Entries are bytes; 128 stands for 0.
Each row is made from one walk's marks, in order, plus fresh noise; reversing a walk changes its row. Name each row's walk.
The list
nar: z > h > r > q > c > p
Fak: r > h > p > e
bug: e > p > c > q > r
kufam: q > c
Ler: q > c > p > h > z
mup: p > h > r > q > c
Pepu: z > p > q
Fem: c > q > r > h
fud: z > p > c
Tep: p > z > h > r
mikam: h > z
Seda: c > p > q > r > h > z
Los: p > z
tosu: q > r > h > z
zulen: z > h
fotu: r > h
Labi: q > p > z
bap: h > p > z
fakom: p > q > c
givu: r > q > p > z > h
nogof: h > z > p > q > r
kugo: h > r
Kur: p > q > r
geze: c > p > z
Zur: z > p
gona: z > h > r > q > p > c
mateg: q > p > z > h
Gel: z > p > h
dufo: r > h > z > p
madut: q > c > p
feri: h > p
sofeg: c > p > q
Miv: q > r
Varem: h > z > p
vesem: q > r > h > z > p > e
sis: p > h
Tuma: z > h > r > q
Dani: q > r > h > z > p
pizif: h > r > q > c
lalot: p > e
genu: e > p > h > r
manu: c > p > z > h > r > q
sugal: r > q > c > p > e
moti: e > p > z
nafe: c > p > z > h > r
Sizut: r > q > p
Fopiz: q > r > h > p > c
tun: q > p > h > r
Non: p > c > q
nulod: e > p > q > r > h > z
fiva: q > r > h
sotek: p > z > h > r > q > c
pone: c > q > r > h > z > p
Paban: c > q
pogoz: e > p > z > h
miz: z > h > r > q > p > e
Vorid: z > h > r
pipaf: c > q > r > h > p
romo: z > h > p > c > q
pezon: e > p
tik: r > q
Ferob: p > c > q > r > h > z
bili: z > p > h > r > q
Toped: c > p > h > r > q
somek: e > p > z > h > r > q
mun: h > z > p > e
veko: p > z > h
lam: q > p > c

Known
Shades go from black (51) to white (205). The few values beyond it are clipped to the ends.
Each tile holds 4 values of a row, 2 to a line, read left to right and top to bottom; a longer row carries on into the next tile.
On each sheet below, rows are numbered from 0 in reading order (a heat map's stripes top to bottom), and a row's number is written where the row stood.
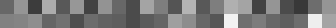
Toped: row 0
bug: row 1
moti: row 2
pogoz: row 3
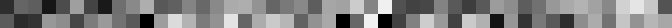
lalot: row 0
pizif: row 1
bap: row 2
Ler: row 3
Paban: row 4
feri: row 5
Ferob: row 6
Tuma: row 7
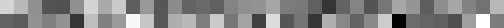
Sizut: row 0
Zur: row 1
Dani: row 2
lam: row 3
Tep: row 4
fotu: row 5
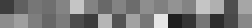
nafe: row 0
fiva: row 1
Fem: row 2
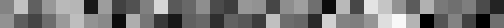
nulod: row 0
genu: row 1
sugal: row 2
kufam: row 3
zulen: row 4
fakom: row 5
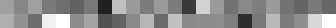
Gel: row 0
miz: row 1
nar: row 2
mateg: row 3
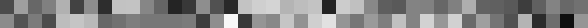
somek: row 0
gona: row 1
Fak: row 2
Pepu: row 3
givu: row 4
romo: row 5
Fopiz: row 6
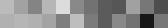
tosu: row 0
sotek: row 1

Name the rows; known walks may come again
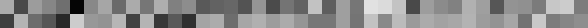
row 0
kufam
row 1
geze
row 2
veko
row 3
nogof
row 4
Tuma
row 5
bili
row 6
mikam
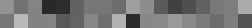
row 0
madut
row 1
manu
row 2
nafe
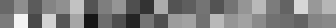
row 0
tun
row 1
sugal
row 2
vesem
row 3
Seda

